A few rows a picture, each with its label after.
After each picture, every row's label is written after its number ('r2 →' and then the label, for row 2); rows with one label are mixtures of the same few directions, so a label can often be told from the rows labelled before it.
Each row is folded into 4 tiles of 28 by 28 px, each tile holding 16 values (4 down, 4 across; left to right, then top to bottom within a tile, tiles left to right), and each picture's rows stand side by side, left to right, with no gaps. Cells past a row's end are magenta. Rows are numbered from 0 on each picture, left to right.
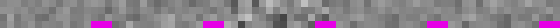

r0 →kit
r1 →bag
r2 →bag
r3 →bag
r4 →bag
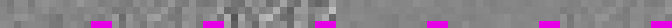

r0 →bag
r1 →kit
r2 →kit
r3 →bag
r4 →bag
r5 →kit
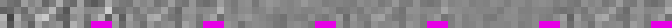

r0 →kit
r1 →kit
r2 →bag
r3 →kit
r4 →kit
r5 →kit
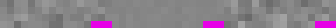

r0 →bag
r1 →kit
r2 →bag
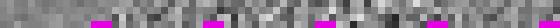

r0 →bag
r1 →kit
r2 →kit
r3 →bag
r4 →kit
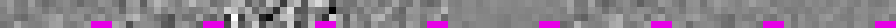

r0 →bag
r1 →bag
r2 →kit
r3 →kit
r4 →bag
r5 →bag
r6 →bag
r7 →kit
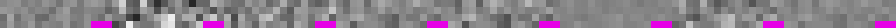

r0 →kit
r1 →bag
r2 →kit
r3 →bag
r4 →bag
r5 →bag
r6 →bag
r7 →bag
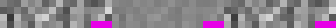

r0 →kit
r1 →kit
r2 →kit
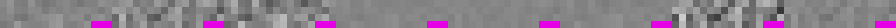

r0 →bag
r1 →kit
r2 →bag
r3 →bag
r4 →kit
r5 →bag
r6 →kit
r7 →kit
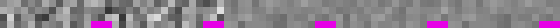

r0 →kit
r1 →kit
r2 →bag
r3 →kit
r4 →bag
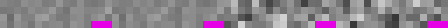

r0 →kit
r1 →kit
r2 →bag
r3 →bag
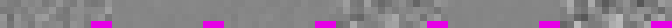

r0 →kit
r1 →bag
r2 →kit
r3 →bag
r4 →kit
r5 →bag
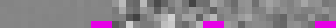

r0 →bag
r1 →bag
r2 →bag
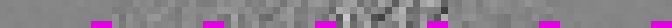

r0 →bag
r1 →kit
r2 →kit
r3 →kit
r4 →bag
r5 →bag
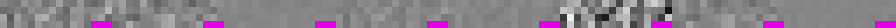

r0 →kit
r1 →bag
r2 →bag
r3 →kit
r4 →kit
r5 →kit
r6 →bag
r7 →kit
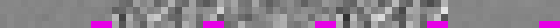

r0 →kit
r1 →kit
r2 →bag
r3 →kit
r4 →bag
